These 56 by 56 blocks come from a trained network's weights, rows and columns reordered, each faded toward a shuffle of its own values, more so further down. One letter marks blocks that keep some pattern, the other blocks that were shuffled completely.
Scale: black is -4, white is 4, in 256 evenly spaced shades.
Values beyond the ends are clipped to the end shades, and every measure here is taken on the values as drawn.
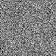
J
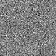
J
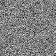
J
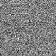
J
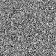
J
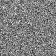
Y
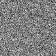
J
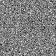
Y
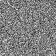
Y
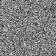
J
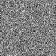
J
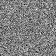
Y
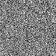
J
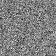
Y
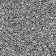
J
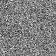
Y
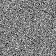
Y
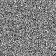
Y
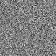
J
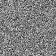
Y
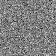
Y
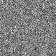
Y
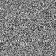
J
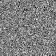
J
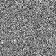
J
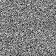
Y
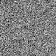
J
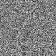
J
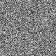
J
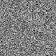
J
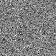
J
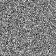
J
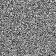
Y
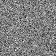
Y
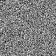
J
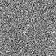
J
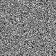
J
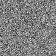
J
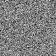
Y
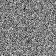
Y
